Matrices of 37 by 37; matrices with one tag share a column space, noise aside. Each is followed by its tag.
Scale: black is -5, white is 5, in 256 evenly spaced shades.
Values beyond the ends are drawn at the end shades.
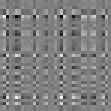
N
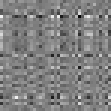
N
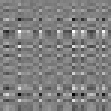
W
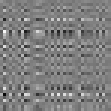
W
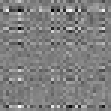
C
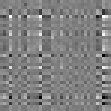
N
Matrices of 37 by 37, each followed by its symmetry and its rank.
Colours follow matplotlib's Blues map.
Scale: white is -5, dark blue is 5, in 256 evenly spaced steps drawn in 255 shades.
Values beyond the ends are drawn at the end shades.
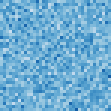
symmetric, full rank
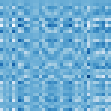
neither, rank two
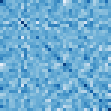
symmetric, rank five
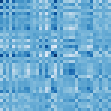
symmetric, rank three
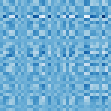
neither, rank two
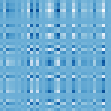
neither, rank one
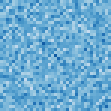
symmetric, full rank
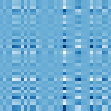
neither, rank one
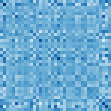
symmetric, rank three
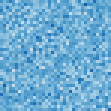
symmetric, full rank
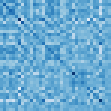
symmetric, rank five
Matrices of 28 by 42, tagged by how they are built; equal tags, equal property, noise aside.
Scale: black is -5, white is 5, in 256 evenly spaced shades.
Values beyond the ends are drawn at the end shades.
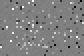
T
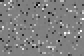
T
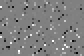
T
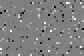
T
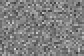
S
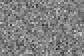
S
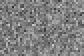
S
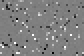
T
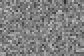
S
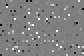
T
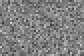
S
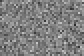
S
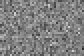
S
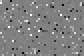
T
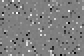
T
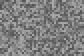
S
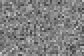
S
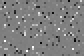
T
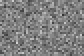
S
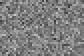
S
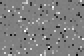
T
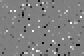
T
